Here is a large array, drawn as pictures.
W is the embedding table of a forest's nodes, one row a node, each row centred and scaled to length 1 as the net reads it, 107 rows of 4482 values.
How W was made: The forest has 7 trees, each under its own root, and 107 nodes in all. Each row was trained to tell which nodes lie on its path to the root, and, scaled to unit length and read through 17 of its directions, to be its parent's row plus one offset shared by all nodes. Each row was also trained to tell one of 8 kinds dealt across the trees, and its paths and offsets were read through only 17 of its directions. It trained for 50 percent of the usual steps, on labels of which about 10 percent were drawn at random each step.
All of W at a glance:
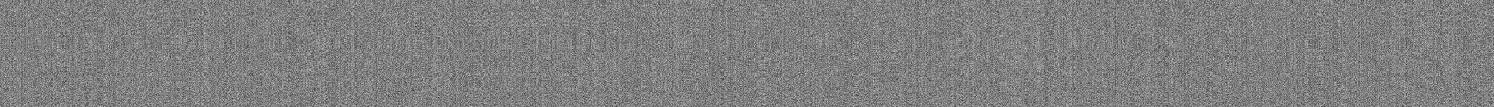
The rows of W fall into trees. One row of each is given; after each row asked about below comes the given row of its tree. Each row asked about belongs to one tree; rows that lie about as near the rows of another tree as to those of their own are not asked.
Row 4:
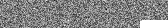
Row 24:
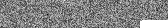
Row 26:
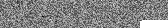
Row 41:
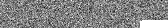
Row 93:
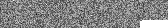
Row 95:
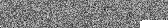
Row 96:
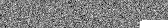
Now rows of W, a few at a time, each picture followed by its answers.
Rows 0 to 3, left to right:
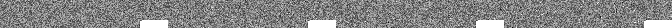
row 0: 26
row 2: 26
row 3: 26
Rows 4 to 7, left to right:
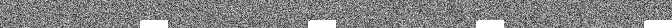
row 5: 95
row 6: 93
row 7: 26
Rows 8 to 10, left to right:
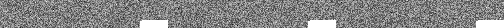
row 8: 41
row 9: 93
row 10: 24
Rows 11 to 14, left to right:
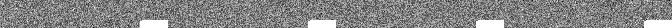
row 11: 41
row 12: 96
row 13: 26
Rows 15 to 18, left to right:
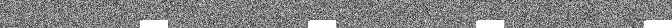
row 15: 24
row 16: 95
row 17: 41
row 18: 24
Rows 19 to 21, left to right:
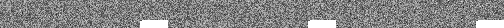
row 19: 26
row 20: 4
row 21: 96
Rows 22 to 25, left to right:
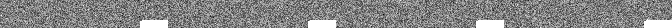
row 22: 93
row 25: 96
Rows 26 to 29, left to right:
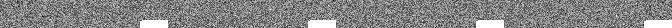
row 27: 24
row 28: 26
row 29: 96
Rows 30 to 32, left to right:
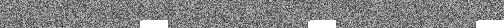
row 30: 26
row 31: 26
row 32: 95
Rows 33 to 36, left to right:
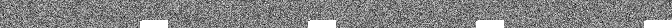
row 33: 26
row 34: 26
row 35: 24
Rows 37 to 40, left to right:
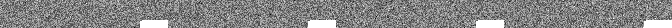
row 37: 95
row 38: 26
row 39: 96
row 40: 41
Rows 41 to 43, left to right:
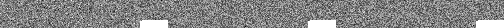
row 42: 93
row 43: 93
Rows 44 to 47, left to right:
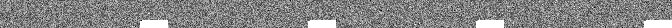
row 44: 26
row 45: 93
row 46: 93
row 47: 93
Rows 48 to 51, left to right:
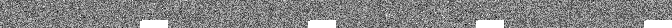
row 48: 96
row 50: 24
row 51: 26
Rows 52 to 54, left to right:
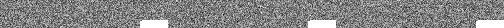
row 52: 96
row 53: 41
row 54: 4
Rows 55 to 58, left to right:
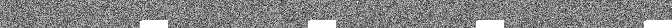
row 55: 41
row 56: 24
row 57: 24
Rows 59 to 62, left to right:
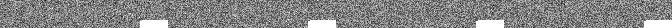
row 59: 24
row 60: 96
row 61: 93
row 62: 93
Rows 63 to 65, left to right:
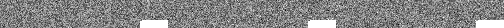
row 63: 26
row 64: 96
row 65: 93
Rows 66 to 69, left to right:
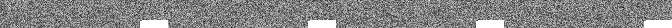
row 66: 26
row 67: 41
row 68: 26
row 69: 96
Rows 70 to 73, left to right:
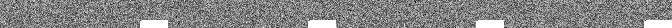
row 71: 95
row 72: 41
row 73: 95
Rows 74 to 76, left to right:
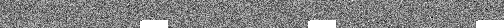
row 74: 4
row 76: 26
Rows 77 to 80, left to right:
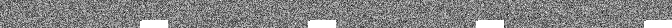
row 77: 96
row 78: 41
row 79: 41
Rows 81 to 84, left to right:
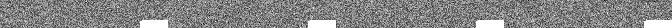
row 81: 93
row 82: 41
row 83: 93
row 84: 96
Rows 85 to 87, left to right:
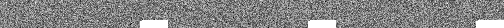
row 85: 93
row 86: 95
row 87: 93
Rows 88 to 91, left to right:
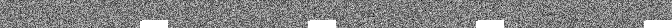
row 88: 96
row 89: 96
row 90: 96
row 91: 41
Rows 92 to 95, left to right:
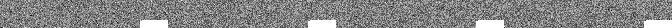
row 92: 4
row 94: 41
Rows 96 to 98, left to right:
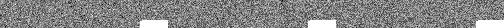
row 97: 93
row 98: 41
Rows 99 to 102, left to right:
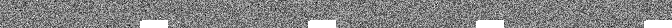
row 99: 41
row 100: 93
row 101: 41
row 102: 4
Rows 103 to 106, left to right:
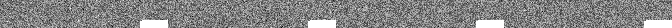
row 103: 41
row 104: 93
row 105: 24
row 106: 96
